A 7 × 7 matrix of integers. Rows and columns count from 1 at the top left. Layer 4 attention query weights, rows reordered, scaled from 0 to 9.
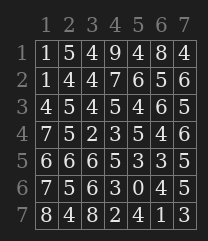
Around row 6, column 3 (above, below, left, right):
6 8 5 3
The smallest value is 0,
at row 6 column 5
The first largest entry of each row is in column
4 4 6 1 1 1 1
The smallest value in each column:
1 4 2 2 0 1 3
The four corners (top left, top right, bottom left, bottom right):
1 4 8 3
